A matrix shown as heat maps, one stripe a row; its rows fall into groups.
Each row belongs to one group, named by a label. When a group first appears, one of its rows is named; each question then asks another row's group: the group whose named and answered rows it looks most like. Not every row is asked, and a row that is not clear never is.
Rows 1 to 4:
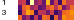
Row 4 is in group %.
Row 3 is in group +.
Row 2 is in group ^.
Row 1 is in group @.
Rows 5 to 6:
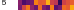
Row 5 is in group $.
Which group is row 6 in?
+
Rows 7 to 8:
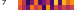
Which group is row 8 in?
@
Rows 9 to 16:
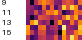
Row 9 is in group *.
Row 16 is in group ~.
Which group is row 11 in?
$
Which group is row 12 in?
~
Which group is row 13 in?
+
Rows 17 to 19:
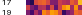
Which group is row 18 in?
~
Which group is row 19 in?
$
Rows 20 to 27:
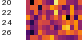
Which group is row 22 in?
%
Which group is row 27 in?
$
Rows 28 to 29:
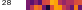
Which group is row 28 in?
$
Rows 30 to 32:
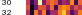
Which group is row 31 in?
~
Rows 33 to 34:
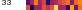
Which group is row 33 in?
^
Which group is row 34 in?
%
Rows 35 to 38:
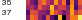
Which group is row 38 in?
+
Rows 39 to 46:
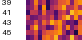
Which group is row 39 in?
^
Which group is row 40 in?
^
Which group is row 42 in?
~
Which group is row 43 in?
$
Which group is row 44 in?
^
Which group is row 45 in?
$
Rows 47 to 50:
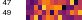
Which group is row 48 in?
$
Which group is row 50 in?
$
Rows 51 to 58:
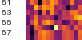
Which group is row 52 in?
$
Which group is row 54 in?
+
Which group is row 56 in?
^
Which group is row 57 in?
*
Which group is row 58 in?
*
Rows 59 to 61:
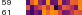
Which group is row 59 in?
+
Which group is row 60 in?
*
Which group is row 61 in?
$
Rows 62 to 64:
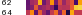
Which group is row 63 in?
+
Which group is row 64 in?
@
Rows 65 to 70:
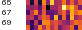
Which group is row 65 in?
%
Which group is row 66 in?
~
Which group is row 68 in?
@
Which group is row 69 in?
$
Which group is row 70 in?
*
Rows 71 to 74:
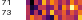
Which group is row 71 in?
%
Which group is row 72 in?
~
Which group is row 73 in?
%
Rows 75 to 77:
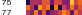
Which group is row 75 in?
+
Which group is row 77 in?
^
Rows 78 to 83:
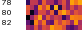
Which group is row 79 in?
@
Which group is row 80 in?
~
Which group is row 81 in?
+
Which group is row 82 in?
^
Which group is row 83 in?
$
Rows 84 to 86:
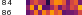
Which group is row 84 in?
^
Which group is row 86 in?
$
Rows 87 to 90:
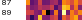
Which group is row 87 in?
~
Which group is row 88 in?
~
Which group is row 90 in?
~
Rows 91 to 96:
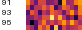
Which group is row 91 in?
@
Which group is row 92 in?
*
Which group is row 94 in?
$
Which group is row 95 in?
~
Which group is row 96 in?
@
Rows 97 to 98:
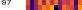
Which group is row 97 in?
*
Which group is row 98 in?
*
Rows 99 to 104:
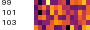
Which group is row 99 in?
~
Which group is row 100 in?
$
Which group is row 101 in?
%
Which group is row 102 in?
+
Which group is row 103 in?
$
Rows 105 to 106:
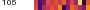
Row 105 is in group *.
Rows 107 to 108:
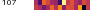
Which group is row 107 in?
^
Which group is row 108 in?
*
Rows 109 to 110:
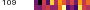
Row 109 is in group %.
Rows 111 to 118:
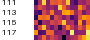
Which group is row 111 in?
$
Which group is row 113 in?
^
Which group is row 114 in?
+
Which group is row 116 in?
+
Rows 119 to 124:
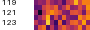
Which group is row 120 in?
+
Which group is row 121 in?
*
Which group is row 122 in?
+
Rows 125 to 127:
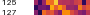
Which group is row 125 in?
*
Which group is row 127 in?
^
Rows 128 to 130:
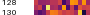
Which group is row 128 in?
~
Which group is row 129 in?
@
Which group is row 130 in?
*
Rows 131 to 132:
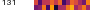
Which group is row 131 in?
*
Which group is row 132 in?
^
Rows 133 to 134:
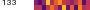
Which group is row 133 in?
*
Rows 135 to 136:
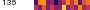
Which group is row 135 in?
^
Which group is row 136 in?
%
